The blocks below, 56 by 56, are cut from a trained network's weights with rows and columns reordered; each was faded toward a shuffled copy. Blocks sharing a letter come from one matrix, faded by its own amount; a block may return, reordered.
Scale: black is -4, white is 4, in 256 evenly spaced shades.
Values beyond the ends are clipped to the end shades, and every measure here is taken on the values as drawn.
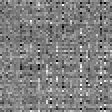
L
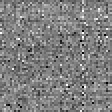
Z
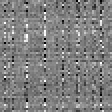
L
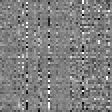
L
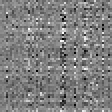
L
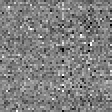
Z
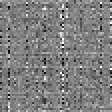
L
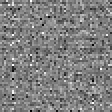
Z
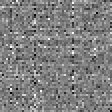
Z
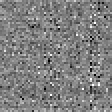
Z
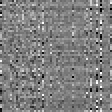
L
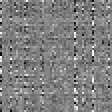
L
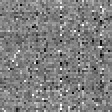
Z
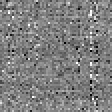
Z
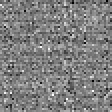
Z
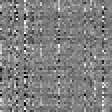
L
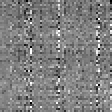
L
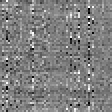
L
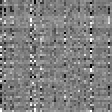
L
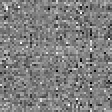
Z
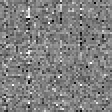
Z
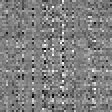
L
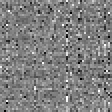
Z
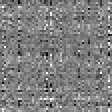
L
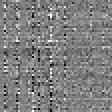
L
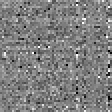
Z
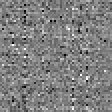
Z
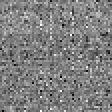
Z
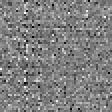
Z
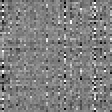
L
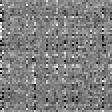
L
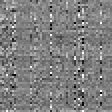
L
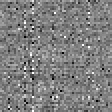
Z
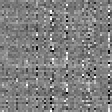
L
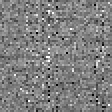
Z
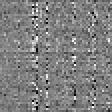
L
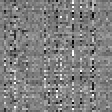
L
